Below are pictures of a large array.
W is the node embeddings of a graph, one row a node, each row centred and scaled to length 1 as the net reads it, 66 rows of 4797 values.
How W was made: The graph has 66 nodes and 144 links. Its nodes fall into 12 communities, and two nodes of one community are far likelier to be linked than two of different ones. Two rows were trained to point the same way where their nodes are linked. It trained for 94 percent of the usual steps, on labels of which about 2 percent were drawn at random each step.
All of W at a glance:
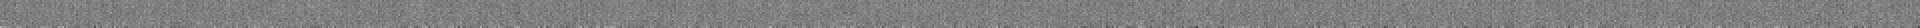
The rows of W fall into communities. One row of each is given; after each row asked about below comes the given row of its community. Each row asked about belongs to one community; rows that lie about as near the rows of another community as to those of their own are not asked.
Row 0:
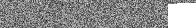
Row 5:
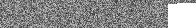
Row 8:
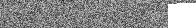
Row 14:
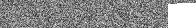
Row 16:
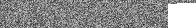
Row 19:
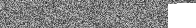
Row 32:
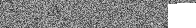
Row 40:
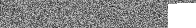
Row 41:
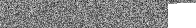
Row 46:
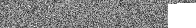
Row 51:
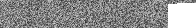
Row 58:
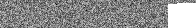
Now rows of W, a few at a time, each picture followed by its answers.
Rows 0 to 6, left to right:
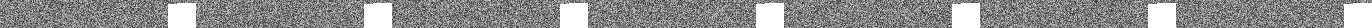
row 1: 41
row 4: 46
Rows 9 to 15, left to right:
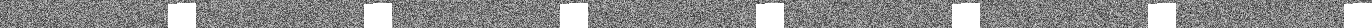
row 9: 16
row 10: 5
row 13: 5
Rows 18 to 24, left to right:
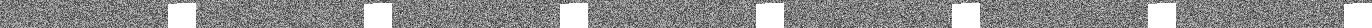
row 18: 14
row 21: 5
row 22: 16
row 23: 40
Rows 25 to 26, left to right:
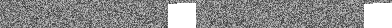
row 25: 32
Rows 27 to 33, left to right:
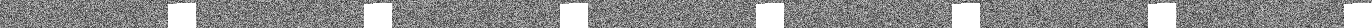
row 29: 41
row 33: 8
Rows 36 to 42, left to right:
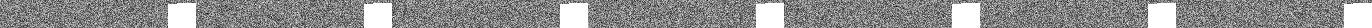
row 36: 0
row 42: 14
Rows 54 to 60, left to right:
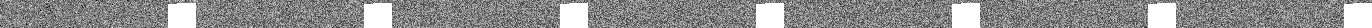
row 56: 14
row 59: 16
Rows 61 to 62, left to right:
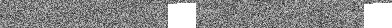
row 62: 51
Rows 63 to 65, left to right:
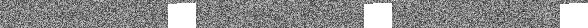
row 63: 58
